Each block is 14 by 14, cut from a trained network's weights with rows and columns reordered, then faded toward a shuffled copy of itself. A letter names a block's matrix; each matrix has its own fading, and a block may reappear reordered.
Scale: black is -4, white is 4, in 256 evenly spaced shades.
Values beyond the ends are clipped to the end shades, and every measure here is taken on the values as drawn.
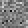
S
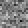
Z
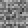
Z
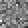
S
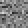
S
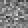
S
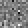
S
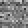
Z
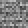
Z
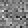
S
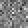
S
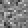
S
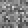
Z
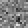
S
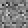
S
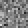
S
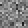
S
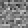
Z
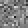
S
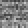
Z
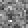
S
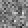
S
